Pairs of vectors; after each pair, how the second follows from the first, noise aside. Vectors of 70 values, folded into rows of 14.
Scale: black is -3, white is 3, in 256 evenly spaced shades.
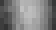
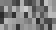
shuffled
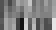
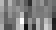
negated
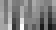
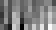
negated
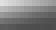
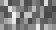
shuffled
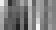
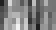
negated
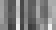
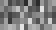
shuffled
